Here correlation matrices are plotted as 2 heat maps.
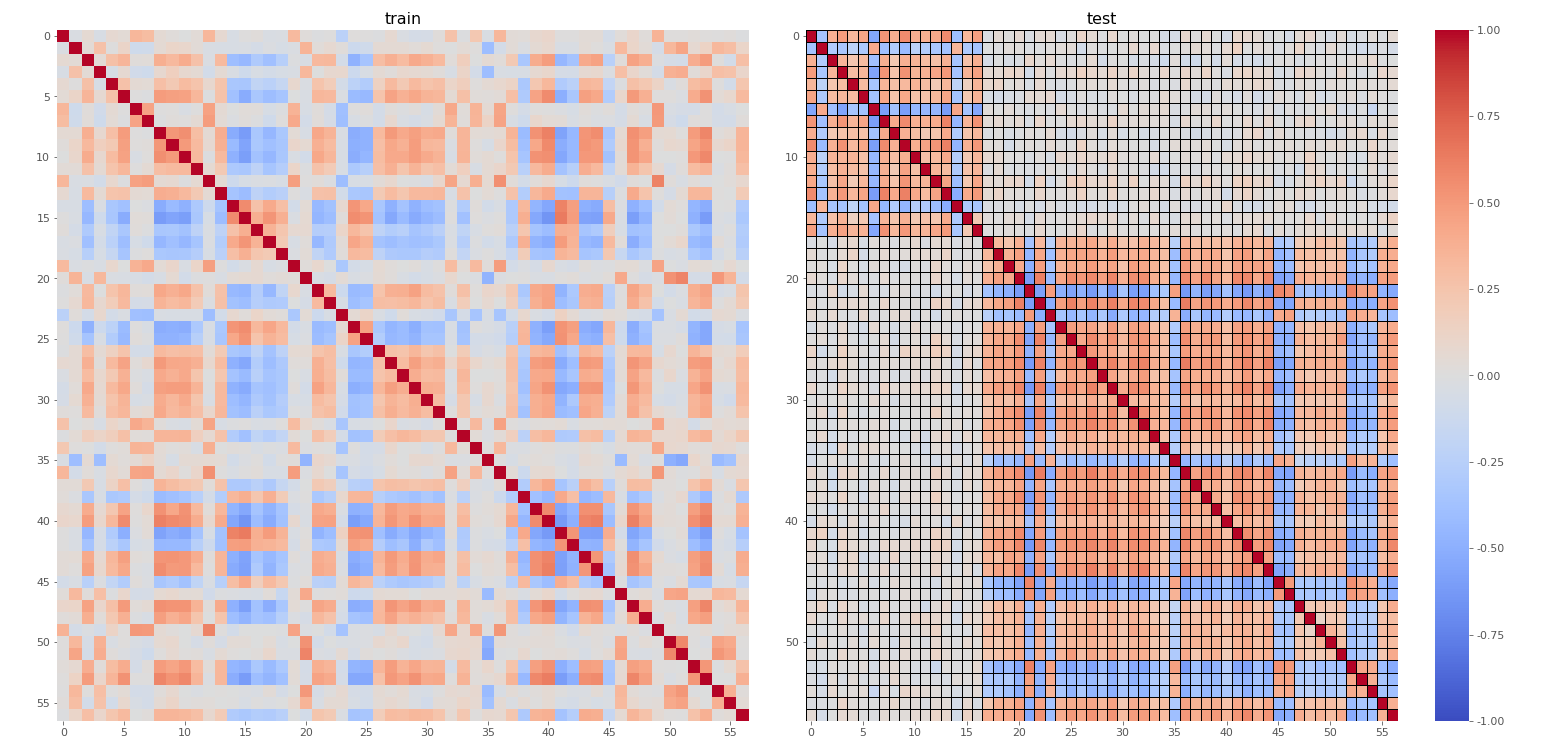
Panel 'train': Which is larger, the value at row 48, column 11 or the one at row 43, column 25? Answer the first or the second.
the first
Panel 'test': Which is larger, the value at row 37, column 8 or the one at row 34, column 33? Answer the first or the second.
the second
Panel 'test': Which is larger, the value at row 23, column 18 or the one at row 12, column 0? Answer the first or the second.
the second
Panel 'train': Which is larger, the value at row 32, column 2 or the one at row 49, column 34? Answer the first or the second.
the second
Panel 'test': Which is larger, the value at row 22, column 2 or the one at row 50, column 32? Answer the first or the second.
the second
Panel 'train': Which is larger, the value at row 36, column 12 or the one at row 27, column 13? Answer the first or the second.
the first
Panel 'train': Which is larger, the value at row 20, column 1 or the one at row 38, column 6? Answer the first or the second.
the first
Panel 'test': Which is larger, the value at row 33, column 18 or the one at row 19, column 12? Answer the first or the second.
the first
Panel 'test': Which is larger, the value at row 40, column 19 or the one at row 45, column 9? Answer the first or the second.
the first
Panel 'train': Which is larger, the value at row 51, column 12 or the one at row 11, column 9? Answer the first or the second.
the second
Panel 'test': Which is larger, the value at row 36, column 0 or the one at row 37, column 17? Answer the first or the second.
the second
